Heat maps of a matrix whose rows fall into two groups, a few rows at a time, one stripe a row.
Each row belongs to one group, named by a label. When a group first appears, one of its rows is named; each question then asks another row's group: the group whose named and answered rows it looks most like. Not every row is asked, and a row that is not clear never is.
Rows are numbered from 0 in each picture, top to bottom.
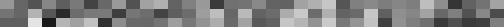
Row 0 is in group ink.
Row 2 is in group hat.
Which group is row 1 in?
hat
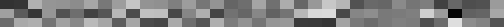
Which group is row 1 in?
ink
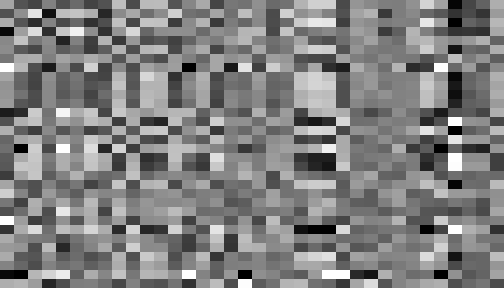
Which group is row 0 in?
ink
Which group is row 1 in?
hat
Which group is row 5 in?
ink
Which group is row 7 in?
hat
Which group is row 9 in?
ink
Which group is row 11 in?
ink
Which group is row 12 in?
hat
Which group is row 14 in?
ink
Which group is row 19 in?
hat
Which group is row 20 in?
ink
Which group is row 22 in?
hat
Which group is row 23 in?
hat
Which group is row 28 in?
ink
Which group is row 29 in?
ink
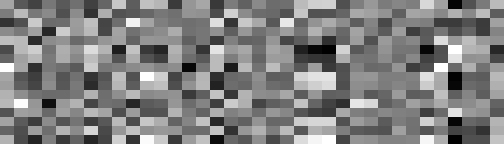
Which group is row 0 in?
ink
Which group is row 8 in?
ink
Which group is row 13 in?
ink
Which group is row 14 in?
hat
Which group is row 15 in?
ink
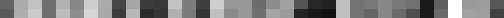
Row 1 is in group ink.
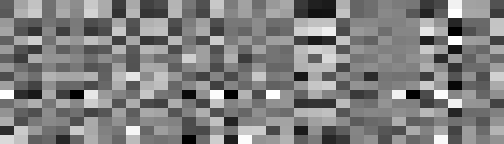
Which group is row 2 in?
ink
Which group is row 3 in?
ink
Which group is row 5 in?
ink
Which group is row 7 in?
ink
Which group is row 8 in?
hat
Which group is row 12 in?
ink
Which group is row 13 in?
hat
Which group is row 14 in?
hat
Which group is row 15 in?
hat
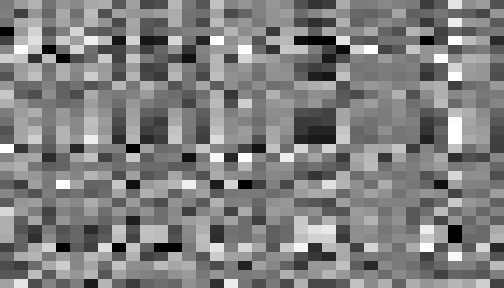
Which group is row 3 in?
hat
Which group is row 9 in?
ink
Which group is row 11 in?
hat
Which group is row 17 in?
hat
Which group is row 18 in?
hat
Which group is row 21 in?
ink
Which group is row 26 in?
ink
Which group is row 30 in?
hat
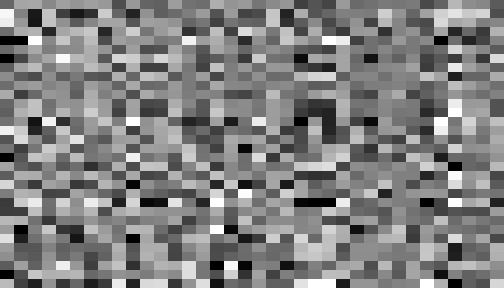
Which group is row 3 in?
hat
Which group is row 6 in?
hat
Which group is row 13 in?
hat
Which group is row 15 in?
hat
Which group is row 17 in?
hat
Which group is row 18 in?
ink
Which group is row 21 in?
hat
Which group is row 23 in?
hat
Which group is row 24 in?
hat
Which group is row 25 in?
hat
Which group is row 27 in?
ink
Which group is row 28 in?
ink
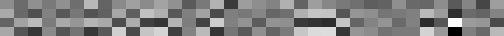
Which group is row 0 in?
hat
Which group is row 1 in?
ink
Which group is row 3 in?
ink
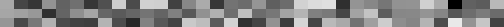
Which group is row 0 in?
ink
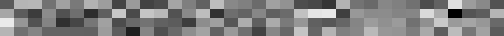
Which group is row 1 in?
ink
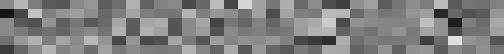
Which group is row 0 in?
hat
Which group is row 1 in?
hat
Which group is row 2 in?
ink
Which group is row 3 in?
ink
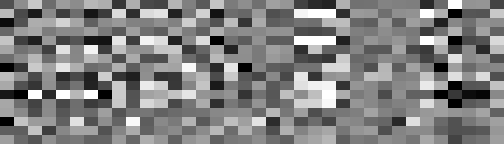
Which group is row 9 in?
ink
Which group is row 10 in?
hat
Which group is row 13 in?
hat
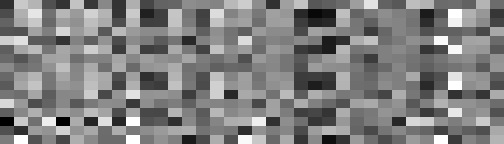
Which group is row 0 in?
hat
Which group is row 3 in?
hat
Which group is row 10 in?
hat
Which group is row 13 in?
hat
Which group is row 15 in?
hat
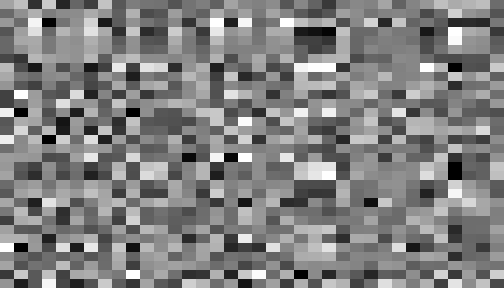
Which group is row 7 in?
ink
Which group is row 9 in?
ink
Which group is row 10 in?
hat
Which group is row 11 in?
hat
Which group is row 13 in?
hat
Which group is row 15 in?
hat
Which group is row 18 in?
ink
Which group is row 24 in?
hat
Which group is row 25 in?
ink
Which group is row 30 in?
hat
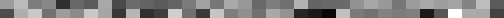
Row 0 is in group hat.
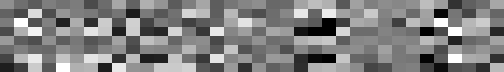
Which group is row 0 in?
ink
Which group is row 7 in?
hat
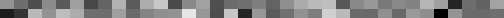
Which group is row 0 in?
ink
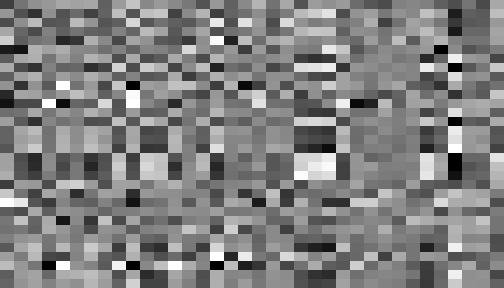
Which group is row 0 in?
hat
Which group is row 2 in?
hat
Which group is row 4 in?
hat
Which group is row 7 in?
ink
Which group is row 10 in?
hat
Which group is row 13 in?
ink
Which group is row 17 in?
ink
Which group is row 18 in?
ink
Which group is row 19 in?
ink
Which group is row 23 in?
hat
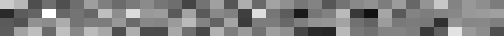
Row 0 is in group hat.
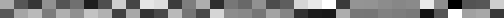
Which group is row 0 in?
ink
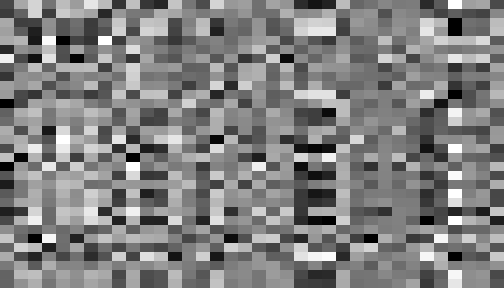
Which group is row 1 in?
hat
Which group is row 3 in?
ink
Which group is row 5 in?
hat
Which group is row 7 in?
hat
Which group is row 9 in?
hat
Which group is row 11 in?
hat
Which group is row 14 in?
hat
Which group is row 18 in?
hat
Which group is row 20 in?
hat
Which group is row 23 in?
hat
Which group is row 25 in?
ink
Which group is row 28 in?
ink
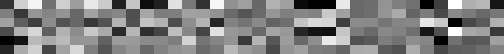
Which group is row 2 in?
ink
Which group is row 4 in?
hat
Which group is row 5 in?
hat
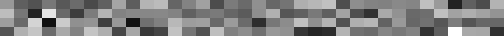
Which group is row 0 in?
ink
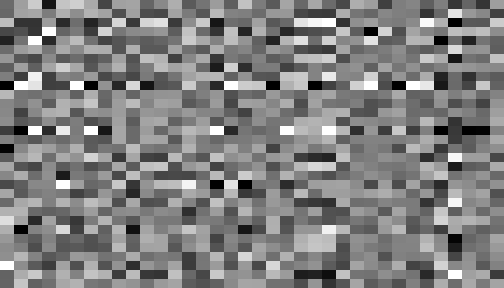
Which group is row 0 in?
hat
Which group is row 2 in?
ink
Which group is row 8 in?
hat
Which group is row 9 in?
hat
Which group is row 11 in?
hat
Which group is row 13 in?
ink
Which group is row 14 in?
hat
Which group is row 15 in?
ink
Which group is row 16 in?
hat
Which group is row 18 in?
ink
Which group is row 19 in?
hat
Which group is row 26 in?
ink
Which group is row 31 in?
hat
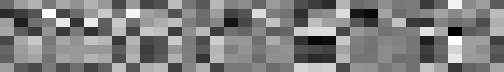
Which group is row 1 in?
hat
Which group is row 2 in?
hat
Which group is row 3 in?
ink
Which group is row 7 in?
ink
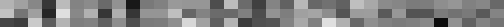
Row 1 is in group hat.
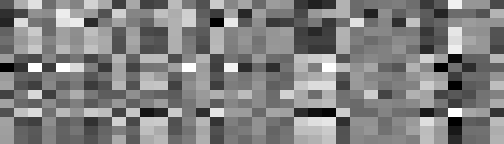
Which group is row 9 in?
ink
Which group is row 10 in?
hat
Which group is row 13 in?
ink
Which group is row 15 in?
ink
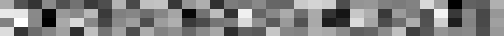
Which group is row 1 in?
hat
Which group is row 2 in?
hat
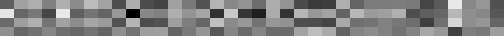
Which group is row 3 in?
ink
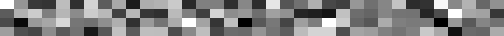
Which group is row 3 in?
ink
